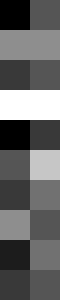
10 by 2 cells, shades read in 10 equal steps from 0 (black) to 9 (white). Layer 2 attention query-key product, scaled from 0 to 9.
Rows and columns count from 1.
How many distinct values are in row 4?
1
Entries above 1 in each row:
1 2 2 2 1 2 2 2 1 2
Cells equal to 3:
5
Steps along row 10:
up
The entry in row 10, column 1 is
2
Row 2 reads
5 5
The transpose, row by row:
0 5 2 9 0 3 2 5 1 2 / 3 5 3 9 2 7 4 3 4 3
